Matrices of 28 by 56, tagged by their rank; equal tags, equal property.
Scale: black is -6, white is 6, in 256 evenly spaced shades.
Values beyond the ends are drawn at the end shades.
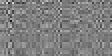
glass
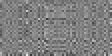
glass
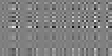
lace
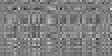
glass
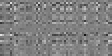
glass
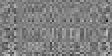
glass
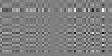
lace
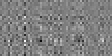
glass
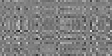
glass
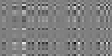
lace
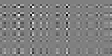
lace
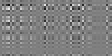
lace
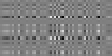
lace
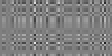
lace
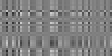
lace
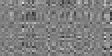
glass
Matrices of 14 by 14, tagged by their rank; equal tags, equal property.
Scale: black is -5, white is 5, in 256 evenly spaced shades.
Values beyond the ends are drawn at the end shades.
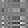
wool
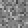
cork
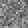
cork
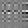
wool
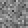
cork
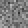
cork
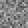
cork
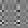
wool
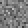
cork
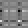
wool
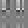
wool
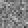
cork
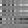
wool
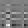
wool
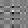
wool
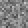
cork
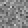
cork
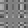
wool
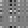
wool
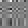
wool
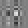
wool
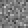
cork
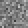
cork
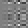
wool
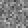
cork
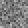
cork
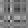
wool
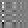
wool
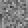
cork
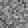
cork
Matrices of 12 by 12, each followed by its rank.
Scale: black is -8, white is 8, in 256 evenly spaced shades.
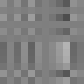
one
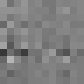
two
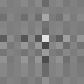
one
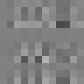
two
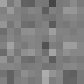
two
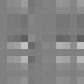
one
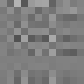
two
